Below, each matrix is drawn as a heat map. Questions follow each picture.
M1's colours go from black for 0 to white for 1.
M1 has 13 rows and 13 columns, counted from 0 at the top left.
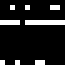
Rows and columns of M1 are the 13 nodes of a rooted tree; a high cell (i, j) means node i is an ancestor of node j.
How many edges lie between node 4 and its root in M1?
0
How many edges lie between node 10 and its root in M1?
2
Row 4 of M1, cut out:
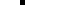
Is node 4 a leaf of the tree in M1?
no
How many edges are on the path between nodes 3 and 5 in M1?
4
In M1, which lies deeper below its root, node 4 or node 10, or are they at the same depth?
node 10
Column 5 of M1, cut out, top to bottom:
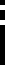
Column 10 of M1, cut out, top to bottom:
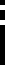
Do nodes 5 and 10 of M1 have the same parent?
yes
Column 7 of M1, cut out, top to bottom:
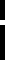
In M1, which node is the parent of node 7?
12
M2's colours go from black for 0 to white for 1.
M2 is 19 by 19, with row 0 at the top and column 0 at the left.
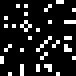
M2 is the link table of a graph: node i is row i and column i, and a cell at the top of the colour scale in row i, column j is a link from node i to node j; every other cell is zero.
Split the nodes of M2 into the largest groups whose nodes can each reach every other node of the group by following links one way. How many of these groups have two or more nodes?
1
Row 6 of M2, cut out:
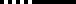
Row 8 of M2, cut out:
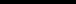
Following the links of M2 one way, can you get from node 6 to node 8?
no
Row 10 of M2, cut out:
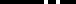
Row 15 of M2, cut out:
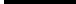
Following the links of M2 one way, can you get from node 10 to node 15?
yes
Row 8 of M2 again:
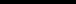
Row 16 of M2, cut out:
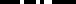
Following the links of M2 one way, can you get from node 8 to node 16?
no
